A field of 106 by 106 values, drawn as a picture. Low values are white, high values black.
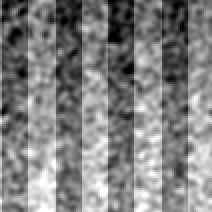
On average the colour sits 50% of the way up the scale. There is an overall slope up to the top. The histogram is bell-shaped. The halves do not mirror each other. Upright stripes repeat 4 times across the table.
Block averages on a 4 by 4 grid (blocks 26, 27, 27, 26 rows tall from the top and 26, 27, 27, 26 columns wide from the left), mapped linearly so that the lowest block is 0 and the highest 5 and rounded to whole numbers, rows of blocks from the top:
4 5 5 5 | 3 3 3 3 | 2 1 2 1 | 0 0 0 1
